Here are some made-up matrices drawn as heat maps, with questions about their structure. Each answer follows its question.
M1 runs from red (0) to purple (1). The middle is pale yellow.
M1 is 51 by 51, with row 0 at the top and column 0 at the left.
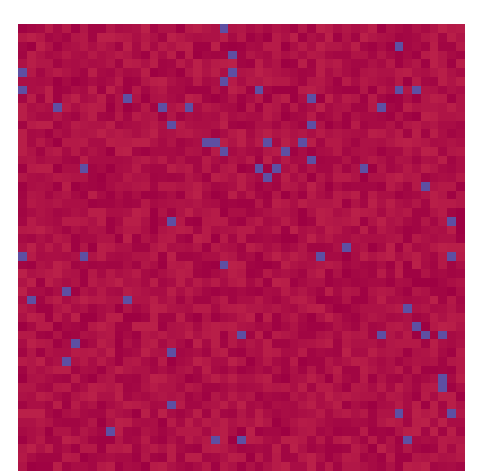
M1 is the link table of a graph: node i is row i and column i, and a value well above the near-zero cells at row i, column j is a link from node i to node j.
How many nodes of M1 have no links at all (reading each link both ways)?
3
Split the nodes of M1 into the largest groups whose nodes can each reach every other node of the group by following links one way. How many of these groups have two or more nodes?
0
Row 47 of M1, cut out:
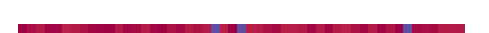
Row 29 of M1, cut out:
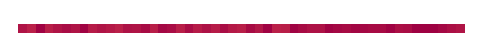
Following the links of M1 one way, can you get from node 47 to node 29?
no
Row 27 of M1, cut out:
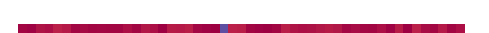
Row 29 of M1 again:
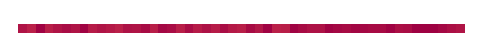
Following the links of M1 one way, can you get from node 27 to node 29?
no
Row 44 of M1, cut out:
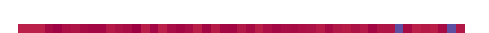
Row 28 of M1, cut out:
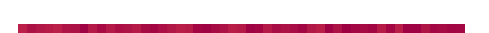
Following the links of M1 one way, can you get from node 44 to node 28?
yes
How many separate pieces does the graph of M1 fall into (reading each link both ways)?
4
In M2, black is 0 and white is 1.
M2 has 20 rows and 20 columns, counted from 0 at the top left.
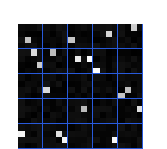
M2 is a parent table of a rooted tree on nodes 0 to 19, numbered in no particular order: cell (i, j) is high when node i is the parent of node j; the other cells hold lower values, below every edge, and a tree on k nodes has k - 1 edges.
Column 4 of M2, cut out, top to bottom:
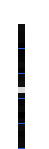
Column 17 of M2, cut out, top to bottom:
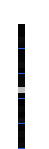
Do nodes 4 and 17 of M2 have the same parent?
yes
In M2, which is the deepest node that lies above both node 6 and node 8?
10
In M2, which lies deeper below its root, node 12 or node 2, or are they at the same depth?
node 12
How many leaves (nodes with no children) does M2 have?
8
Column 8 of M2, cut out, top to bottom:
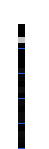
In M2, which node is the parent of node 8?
2
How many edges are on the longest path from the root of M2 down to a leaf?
6
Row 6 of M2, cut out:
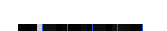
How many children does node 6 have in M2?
1
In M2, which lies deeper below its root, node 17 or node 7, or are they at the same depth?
node 7
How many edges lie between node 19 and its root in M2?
1
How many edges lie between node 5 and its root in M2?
3
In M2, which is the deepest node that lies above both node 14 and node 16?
4
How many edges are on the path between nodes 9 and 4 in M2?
2
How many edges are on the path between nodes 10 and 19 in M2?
2
